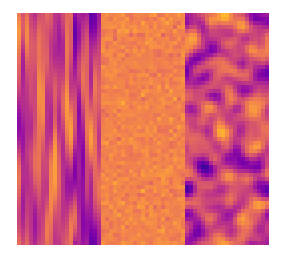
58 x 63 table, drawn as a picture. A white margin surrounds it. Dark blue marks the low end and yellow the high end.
It is made of 1 by 3 panels. Panel 1,1: middling, streaked downward, strong in contrast. Panel 1,2: high, fine-grained, faint in contrast. Panel 1,3: middling, blotchy, strong in contrast.
